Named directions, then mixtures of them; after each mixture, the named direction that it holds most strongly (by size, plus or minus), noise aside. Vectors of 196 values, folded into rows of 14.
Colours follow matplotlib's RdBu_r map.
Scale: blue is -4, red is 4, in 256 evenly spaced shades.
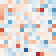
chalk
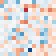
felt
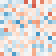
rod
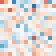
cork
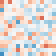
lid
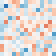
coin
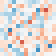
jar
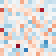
chalk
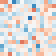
cork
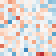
chalk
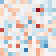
chalk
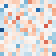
coin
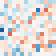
jar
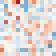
coin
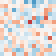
rod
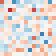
cork
